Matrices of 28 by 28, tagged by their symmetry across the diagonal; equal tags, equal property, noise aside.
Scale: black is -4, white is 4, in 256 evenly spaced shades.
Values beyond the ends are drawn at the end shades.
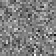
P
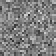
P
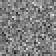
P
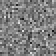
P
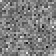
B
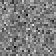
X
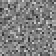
P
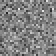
X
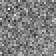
B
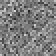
B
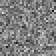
X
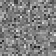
X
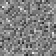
B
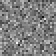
P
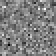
P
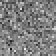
X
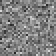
X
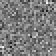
B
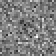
B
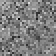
B
